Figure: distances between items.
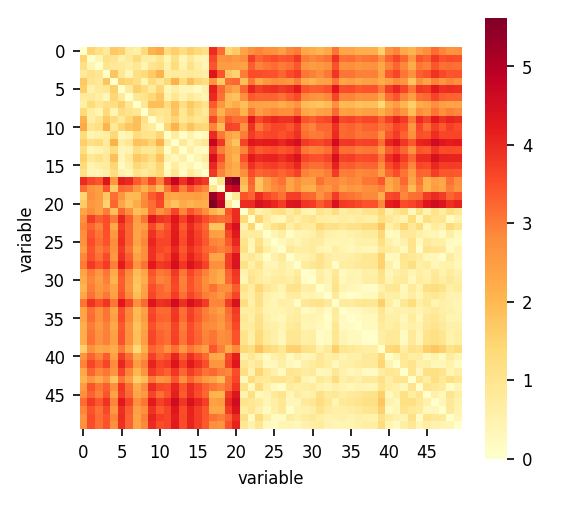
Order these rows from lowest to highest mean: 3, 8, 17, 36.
36, 8, 3, 17
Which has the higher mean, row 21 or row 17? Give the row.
17
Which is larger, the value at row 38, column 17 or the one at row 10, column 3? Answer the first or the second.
the first
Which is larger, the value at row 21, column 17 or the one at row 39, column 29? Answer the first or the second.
the first
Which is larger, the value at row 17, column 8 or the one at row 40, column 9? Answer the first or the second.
the second
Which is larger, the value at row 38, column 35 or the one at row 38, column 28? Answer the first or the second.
the second
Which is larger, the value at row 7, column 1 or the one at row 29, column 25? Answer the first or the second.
the first
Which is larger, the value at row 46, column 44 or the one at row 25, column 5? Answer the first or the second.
the second
